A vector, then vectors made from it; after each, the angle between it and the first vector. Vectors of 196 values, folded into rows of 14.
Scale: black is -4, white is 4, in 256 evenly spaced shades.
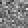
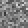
partly aligned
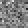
nearly opposite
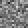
nearly parallel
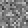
orthogonal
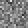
orthogonal
